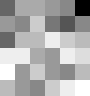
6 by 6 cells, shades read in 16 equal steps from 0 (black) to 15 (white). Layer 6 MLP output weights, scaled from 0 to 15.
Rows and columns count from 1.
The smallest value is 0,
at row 1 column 6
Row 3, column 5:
12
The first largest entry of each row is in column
2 3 4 1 1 6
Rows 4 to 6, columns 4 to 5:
9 14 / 9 8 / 12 14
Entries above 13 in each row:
0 0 1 3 1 2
